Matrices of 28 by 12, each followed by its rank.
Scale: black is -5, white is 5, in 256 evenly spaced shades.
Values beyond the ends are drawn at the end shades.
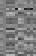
two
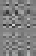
two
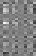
two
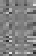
two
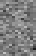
full rank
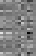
two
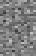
full rank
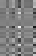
one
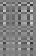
one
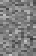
full rank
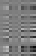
one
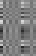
one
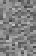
full rank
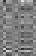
two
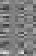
two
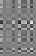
one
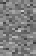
full rank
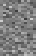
full rank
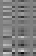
one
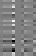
one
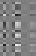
one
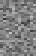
full rank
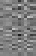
two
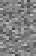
full rank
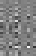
two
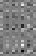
two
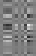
one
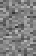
full rank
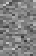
full rank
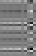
one
